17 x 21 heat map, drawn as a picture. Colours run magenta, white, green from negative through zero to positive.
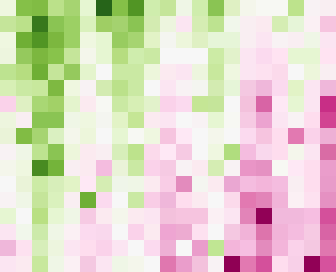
Slope: up to the top left. Ninth with the lowest average: bottom right. Mirror symmetry: none. Stripes: upright, repeating 4 times. Ninth with the highest average: top left.
